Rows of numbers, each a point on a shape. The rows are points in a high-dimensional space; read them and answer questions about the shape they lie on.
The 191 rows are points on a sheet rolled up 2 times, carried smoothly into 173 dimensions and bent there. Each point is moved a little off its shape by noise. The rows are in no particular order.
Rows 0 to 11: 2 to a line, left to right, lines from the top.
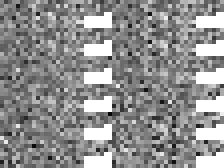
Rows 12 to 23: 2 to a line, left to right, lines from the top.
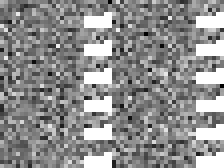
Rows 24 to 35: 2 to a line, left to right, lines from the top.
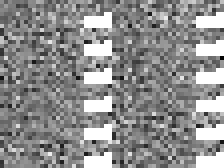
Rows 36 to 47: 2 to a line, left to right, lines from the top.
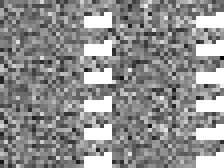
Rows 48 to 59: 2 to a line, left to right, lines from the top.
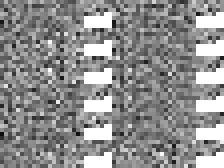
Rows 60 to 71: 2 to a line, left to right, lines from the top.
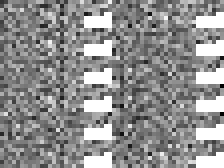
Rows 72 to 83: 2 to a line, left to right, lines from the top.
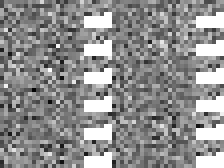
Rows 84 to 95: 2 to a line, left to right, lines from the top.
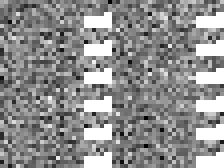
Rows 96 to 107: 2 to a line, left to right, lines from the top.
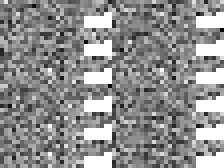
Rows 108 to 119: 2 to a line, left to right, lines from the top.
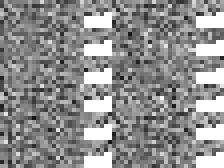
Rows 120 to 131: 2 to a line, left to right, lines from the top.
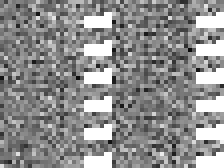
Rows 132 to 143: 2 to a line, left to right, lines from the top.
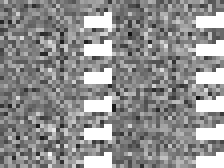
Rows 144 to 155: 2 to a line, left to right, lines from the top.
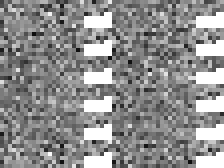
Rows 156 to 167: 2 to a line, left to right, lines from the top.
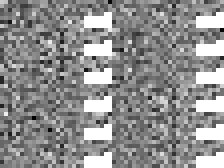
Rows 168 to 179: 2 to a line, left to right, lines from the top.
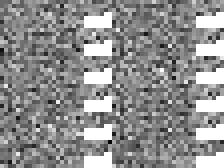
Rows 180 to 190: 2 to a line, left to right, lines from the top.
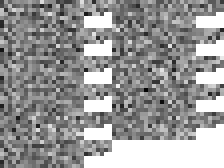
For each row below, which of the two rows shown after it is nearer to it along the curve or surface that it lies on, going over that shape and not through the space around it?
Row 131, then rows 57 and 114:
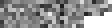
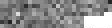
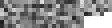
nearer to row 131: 114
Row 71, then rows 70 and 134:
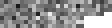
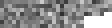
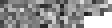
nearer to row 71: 134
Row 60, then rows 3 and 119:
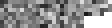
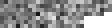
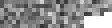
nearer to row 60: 3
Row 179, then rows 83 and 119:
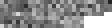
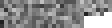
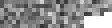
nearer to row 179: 119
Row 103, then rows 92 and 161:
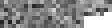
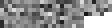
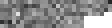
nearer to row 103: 161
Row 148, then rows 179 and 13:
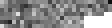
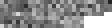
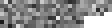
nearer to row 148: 179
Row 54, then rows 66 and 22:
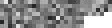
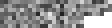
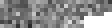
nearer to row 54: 22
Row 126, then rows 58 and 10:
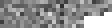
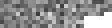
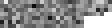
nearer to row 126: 58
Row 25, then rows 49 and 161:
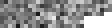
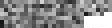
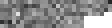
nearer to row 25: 49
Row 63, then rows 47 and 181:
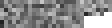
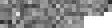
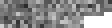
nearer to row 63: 47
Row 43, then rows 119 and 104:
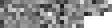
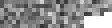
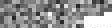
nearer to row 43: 104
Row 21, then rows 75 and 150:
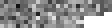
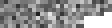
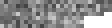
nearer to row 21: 75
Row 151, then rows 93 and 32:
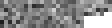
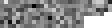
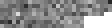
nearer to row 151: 32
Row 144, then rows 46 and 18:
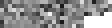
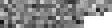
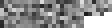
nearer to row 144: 18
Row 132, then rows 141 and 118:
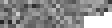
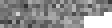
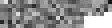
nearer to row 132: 141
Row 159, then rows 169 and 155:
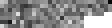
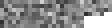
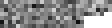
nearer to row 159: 155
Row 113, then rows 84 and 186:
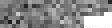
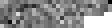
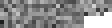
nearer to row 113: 186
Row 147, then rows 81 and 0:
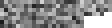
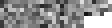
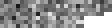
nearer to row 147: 81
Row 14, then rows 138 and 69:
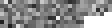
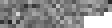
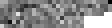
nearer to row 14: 69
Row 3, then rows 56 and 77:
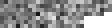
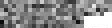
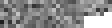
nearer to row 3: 56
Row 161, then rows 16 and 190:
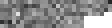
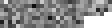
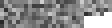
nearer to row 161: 190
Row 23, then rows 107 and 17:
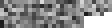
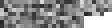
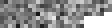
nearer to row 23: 107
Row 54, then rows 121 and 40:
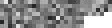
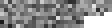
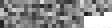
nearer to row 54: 121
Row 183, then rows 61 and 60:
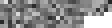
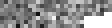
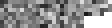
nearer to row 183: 60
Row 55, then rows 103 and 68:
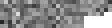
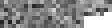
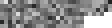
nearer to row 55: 103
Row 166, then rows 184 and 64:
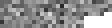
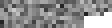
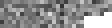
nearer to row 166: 64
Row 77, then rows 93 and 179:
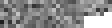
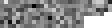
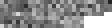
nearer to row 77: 179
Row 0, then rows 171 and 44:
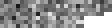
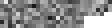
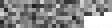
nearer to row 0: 44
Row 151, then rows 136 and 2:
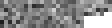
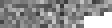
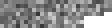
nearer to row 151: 136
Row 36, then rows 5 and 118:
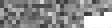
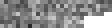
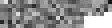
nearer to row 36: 5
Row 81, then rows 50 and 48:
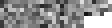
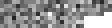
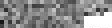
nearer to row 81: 50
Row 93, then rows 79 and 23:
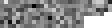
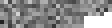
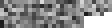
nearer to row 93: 23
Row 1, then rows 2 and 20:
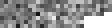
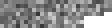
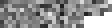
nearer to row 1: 20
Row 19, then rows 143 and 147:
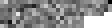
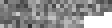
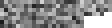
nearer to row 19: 143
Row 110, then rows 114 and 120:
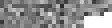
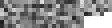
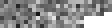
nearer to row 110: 114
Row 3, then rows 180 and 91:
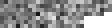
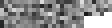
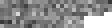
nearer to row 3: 180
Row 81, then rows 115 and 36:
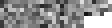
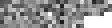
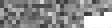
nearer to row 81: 115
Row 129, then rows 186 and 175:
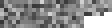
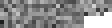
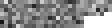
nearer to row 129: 186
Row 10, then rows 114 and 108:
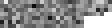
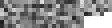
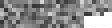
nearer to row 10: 114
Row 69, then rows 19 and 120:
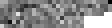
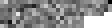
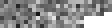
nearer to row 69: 19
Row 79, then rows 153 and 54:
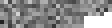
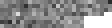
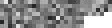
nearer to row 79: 153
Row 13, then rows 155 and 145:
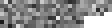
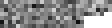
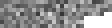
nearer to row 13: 155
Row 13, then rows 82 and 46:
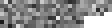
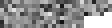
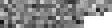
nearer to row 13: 46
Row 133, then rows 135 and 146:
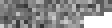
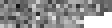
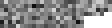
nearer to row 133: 146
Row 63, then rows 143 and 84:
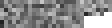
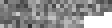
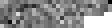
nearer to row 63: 143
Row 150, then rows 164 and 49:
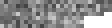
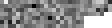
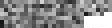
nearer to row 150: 164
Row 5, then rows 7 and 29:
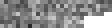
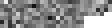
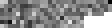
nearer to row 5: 29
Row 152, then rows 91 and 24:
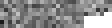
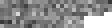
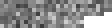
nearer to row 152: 91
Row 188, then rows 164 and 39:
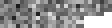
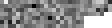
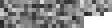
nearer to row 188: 39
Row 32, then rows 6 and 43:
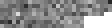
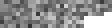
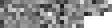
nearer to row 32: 6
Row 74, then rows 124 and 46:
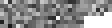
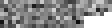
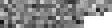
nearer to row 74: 46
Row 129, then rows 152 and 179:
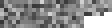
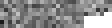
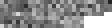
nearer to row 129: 152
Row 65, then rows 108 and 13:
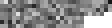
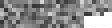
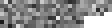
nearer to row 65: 13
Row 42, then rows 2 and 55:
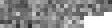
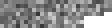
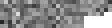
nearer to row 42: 2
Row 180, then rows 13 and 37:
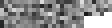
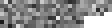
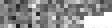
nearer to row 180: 13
